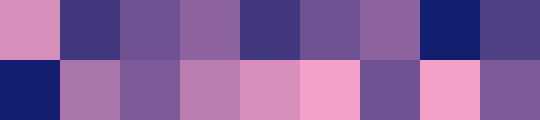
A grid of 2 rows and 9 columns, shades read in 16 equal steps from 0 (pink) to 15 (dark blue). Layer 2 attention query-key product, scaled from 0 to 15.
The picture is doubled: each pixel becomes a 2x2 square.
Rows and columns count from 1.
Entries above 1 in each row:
9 7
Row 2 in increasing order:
0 0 2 4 5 8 8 9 15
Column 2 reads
12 5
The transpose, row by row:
2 15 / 12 5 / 9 8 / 7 4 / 12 2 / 9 0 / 7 9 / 15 0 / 11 8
